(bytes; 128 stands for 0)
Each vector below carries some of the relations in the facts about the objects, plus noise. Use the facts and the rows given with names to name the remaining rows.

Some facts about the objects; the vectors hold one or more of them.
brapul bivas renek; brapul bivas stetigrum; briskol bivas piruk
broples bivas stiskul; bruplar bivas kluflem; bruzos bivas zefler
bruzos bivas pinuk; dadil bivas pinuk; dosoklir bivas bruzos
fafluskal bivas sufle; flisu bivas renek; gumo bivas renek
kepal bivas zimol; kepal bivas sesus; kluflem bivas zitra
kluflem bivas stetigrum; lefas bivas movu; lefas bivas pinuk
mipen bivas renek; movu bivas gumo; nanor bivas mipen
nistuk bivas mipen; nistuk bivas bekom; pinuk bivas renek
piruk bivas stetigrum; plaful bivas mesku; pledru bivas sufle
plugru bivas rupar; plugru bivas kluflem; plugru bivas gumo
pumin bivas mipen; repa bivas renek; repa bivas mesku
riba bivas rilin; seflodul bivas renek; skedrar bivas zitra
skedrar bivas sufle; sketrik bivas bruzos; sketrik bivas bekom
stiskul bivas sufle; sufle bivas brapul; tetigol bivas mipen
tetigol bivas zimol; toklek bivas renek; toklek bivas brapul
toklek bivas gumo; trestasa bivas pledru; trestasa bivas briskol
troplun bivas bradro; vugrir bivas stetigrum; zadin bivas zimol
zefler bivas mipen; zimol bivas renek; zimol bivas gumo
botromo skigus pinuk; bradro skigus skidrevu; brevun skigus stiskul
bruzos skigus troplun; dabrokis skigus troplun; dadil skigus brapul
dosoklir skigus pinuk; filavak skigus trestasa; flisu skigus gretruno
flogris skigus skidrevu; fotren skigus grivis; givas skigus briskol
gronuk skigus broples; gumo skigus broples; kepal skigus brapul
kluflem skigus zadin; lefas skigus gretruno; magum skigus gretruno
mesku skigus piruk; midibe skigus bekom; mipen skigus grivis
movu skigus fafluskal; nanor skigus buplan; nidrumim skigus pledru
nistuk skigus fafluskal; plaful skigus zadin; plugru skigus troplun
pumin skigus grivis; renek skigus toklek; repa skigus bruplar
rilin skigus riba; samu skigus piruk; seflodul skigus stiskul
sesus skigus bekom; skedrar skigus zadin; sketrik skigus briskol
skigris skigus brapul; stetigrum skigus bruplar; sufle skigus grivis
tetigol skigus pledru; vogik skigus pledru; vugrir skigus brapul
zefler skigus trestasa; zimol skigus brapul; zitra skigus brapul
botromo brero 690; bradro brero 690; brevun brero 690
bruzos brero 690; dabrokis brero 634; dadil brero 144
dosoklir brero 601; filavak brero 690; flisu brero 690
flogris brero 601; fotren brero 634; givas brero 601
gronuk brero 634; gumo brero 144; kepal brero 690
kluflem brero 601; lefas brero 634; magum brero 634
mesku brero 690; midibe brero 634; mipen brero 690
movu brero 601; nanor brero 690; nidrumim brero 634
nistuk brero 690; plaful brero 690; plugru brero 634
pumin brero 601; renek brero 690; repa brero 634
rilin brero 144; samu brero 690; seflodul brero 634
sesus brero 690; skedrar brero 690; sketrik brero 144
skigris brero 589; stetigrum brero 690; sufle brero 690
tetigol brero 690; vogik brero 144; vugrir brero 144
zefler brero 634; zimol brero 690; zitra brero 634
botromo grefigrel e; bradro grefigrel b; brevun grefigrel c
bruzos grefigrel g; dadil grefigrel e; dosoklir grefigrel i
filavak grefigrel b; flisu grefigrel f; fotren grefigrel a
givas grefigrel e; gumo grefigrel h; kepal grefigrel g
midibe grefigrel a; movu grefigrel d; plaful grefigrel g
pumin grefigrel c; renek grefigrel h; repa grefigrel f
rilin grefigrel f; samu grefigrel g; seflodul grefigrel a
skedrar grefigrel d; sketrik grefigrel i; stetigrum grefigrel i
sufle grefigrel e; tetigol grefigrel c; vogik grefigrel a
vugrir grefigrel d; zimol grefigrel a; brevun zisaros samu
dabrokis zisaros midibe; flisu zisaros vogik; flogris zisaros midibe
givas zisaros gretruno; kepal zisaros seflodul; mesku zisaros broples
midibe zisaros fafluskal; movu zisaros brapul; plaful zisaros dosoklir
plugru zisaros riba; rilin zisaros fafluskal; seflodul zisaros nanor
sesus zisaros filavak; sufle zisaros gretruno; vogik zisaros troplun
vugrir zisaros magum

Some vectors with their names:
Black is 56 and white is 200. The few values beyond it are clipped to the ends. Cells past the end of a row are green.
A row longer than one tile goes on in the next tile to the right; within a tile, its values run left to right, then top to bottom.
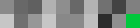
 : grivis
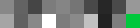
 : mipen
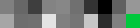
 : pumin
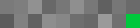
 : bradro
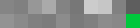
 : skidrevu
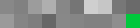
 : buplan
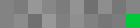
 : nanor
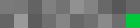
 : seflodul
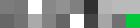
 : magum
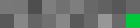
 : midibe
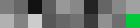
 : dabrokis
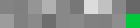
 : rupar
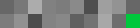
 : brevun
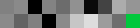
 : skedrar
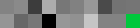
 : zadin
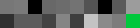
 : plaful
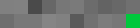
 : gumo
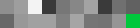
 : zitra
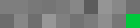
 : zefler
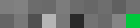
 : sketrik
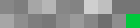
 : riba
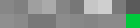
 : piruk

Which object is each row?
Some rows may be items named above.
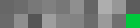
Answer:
samu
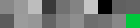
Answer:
zimol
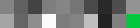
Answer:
mipen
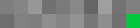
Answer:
repa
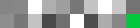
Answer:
gretruno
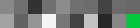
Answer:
sufle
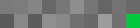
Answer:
bradro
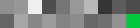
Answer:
kepal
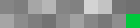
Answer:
riba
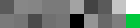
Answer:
tetigol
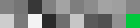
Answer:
troplun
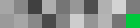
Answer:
movu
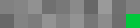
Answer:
repa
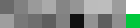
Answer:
pledru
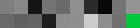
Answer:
kluflem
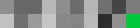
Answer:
grivis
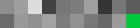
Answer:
dadil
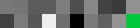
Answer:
dosoklir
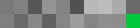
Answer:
broples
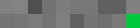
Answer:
renek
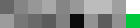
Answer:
pledru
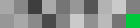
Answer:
movu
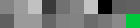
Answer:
zimol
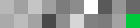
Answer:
brapul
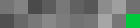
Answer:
mesku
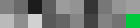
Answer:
plugru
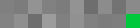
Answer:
nanor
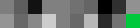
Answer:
fotren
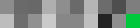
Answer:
grivis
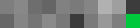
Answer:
givas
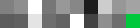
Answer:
flisu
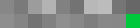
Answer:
fafluskal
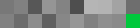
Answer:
broples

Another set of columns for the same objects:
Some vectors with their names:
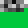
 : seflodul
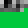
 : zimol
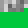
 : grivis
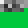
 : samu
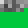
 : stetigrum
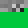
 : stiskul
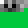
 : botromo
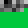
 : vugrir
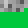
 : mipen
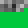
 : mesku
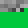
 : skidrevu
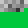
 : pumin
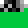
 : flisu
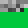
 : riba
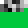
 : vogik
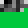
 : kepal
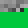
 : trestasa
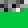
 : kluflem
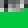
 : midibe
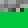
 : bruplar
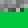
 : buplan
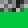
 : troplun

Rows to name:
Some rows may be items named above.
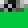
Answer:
lefas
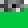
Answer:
skedrar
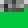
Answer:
bradro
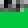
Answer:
zimol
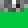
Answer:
brapul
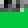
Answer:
dadil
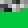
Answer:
nidrumim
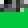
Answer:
kepal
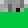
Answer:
fotren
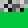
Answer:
gretruno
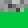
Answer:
sufle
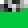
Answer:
vogik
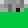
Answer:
fotren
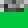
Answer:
filavak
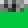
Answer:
movu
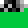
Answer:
flisu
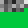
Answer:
brevun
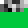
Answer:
vogik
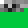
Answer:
dosoklir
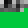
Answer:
zimol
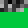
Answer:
bruzos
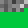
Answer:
sesus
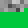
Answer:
sufle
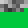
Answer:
nanor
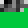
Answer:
kepal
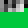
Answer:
rilin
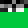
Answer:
dabrokis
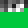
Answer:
flogris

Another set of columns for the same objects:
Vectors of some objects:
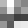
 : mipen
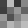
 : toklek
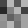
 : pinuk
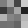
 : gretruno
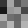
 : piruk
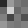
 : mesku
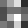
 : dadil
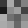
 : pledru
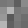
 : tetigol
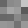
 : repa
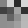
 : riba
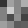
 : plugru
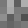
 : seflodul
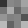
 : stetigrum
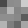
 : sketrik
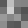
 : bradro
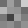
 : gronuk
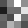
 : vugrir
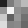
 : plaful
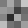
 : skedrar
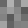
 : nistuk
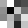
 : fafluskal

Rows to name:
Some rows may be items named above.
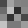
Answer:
movu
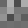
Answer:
seflodul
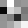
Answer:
grivis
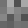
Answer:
seflodul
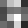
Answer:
dadil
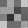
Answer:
skedrar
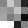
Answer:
flogris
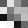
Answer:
rilin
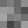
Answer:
magum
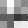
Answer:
mipen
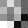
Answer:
dabrokis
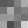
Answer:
dosoklir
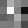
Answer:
givas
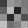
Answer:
movu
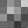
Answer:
vogik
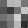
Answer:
zimol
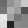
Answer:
samu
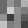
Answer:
brevun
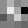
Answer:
botromo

